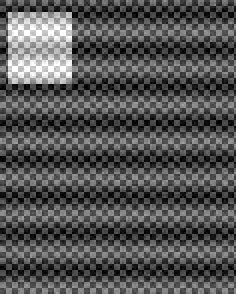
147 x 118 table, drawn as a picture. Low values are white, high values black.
Average level on the scale: 70%. Ninth with the lowest average: top left. Odd patch: lower, in the top left. Stripes: horizontal, repeating 8 times.
